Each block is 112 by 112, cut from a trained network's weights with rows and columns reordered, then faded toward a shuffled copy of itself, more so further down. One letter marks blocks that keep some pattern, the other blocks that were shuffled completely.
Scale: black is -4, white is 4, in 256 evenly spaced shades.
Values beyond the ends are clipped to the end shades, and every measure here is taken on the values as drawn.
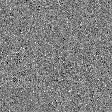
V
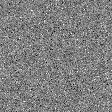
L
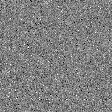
V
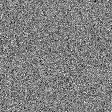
L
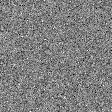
L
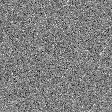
L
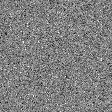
L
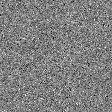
L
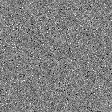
V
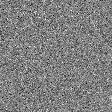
L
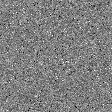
L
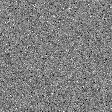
L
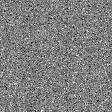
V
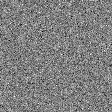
L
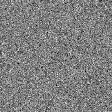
V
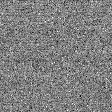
V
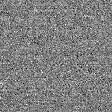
V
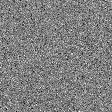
L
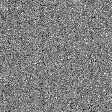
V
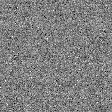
V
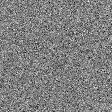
V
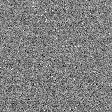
V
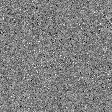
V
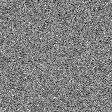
L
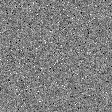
L
